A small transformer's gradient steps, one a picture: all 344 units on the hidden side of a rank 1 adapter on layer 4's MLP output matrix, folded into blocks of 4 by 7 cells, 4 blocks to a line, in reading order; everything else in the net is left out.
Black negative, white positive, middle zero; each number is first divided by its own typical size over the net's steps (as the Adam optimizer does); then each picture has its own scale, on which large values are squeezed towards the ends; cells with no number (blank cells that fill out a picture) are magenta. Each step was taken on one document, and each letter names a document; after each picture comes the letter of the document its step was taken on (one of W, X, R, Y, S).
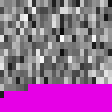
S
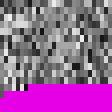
S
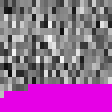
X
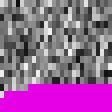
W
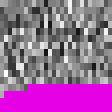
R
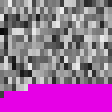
S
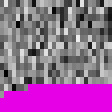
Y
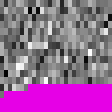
R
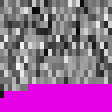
R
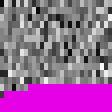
Y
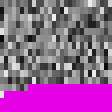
S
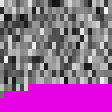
S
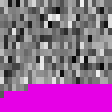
Y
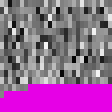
Y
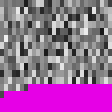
W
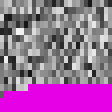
S
